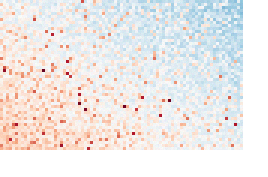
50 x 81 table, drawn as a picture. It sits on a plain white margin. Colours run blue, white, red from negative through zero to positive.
Average level on the scale: 50%. Odd rows or columns: none. Slope: up to the bottom left. Ninth with the highest average: bottom left.
